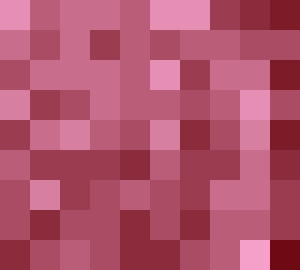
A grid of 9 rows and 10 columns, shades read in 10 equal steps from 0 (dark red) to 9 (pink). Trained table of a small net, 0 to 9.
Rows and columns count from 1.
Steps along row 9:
up up down down same up up up down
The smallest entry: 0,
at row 9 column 10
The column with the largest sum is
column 9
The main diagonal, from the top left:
8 4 6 6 4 5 3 5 9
